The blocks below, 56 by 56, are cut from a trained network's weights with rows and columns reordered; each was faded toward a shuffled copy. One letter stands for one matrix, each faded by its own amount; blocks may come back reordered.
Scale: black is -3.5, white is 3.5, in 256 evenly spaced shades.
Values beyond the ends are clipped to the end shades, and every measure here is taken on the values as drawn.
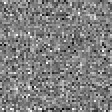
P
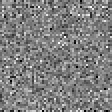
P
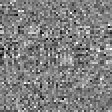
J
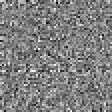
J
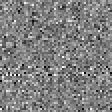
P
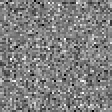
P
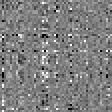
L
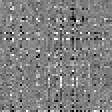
L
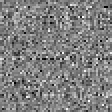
J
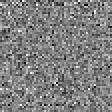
P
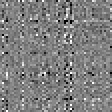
L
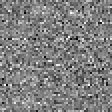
J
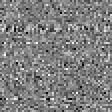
P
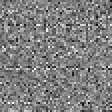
J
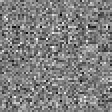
J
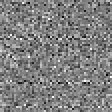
J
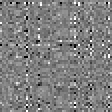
L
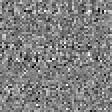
P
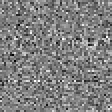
J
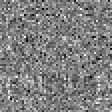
P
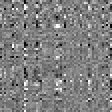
L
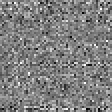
J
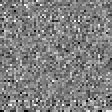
P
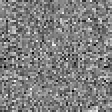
J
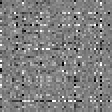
L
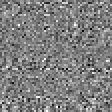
J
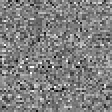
P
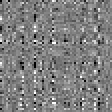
L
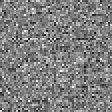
J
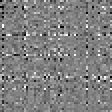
L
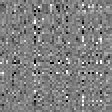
L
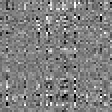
L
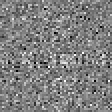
P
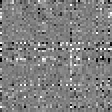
L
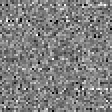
P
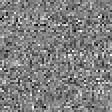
P
